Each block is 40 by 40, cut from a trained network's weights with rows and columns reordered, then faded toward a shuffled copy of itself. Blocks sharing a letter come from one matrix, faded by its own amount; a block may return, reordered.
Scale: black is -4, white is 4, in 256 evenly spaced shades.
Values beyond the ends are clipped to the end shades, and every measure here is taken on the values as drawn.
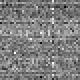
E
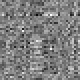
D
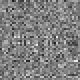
D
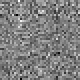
D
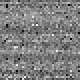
E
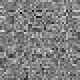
D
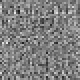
D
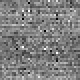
E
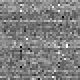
E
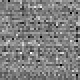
E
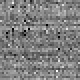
E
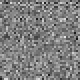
D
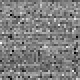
E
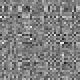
D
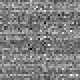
E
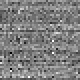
E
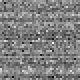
E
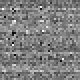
E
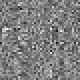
D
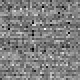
E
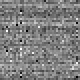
E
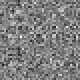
D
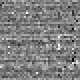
E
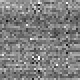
E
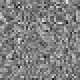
D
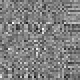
D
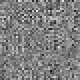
D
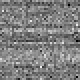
E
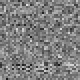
D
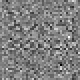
D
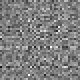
D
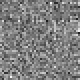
D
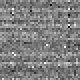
E
